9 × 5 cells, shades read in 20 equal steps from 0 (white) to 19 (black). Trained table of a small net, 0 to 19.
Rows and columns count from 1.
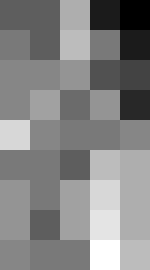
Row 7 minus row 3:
-1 1 -1 -10 -8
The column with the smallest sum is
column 4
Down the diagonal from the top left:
12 12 8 8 9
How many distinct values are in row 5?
3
